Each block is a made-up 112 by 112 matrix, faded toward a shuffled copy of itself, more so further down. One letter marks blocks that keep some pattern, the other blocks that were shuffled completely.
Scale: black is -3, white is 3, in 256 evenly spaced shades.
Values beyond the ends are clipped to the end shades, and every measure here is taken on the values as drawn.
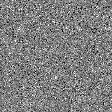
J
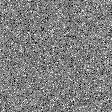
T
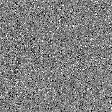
J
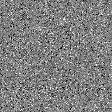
J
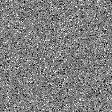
J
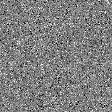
J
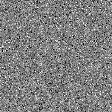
J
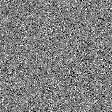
J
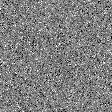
T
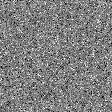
T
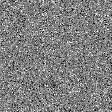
J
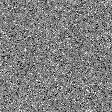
T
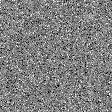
T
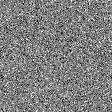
T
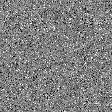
J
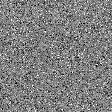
J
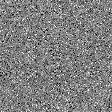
J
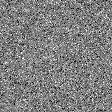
T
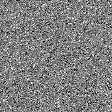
J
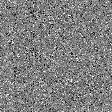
J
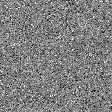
T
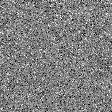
J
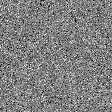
T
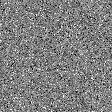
T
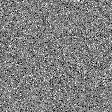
J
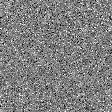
J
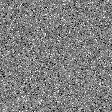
T
